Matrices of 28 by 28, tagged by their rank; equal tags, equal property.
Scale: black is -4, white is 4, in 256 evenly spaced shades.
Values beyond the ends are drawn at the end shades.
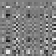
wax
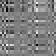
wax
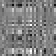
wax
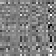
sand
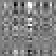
wax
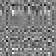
sand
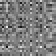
sand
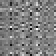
sand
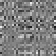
sand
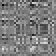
sand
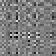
sand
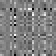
wax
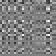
wax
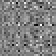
sand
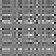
wax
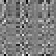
sand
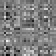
sand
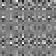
wax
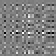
wax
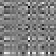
wax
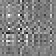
sand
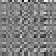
wax
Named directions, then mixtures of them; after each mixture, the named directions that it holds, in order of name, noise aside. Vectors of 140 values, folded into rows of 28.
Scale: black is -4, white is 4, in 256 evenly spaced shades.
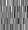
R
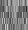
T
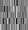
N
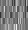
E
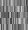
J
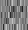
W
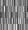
E, J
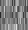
E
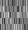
E, J, T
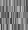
J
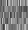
R, T, W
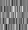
N, W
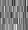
E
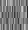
J, R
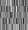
E, N, R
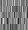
E, N, R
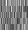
R, T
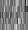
E, T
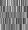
N, R, T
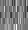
E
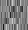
W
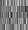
E, R, T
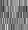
T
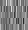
N, R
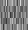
N, R, W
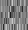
W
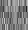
T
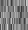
J, T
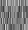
R, T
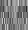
T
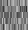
J, T, W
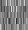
N, R, T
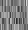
E, J, N
